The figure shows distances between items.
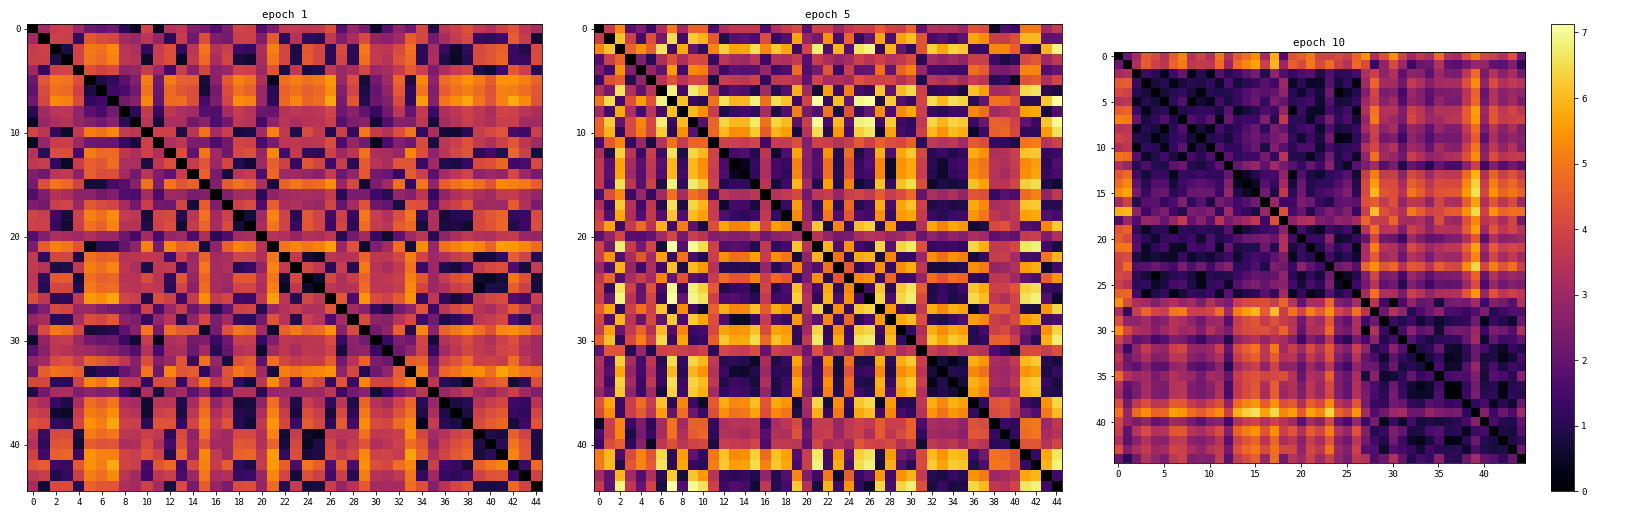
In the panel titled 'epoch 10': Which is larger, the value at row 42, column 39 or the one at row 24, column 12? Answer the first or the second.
the first
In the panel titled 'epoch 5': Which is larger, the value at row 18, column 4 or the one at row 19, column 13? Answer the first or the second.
the second
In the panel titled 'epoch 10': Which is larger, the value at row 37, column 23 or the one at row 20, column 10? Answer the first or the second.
the first
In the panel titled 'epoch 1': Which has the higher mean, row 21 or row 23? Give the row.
21
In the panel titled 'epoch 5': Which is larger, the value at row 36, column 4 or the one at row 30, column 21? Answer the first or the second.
the second
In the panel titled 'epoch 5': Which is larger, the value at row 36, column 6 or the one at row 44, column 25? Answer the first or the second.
the first
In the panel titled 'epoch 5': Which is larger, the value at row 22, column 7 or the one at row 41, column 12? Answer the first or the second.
the second
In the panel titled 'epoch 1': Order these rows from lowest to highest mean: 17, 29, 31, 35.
35, 31, 17, 29
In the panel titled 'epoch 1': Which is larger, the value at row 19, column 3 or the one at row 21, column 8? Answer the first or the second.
the second
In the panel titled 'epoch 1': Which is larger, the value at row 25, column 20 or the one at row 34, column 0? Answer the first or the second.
the second
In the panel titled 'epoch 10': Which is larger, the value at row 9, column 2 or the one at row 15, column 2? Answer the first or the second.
the second
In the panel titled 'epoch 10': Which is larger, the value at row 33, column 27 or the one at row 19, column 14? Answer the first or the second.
the first
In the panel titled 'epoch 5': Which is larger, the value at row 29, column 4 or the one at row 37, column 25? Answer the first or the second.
the second
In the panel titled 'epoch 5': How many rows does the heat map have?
45
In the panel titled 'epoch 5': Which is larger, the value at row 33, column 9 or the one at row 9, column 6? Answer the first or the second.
the second
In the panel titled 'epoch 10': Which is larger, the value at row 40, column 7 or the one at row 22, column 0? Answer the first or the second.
the second
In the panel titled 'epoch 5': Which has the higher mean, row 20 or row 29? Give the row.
29
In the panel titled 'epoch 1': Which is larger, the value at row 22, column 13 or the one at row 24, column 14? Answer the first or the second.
the first
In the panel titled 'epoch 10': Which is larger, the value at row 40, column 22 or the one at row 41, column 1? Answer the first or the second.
the first
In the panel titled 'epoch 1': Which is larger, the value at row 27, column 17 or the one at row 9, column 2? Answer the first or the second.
the second
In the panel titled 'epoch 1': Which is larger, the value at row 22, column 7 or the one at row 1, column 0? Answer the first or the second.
the first
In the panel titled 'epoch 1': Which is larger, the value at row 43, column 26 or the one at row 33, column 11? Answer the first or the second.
the second
